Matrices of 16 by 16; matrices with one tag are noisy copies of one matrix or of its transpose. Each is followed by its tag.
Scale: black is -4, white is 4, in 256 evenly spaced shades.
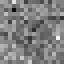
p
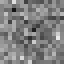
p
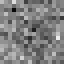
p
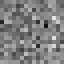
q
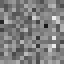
q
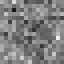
p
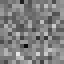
q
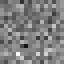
q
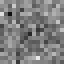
p
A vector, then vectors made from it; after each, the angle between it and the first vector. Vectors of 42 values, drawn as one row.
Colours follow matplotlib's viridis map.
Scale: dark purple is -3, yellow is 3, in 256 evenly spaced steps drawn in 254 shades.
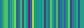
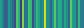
nearly opposite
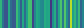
nearly opposite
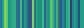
nearly parallel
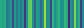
partly opposed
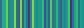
nearly parallel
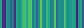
partly opposed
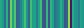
partly aligned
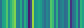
nearly parallel
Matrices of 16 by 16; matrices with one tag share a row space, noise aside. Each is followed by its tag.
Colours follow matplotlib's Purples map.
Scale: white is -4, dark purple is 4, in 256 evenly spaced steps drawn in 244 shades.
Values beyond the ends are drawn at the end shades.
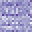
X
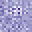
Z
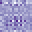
Z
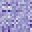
X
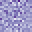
Z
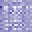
Z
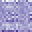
X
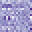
X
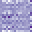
X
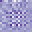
Z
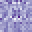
Z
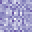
Z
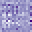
X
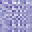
Z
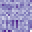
X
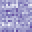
X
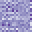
X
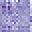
X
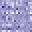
X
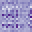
X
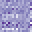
X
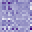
X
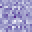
Z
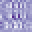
Z
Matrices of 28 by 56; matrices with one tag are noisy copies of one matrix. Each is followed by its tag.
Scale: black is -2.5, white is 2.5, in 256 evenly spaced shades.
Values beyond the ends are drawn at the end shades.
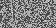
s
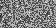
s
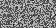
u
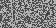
s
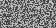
u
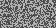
u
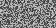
u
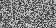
s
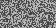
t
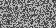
u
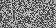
s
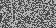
s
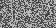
s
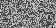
t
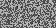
u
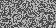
t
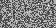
s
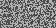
u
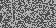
s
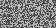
u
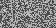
s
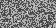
t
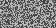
u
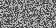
u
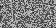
s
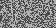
s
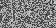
s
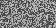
t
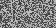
s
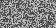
t
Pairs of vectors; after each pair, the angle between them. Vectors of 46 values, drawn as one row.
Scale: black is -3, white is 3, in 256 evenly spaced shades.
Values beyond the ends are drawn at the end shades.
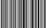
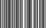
nearly opposite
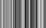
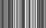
nearly opposite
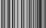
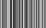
partly opposed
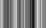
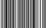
partly aligned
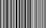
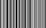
nearly parallel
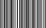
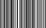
nearly parallel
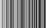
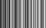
nearly opposite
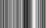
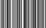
orthogonal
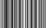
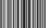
nearly opposite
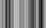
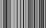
partly aligned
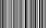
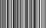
partly aligned
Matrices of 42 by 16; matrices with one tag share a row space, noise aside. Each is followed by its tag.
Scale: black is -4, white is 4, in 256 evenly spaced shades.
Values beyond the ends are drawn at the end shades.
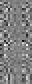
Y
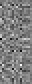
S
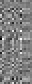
S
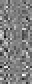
Y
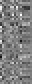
S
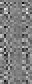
Y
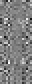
Y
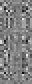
Y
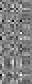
S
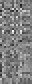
S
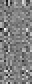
Y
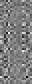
Y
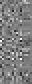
S
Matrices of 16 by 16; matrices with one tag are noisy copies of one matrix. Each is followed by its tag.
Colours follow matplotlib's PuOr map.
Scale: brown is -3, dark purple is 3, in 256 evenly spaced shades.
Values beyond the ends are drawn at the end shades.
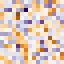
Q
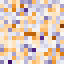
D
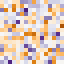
D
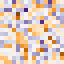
Q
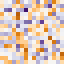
Q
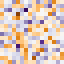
Q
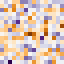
D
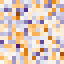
Q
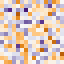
Q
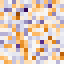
Q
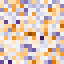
D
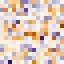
D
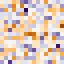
D
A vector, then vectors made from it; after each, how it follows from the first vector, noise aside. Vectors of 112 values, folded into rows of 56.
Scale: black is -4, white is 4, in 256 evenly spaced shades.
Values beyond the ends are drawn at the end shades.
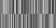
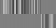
partly zeroed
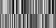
scaled up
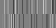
partly zeroed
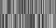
reversed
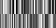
scaled up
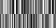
scaled up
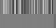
partly zeroed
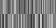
reversed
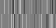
partly zeroed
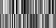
scaled up
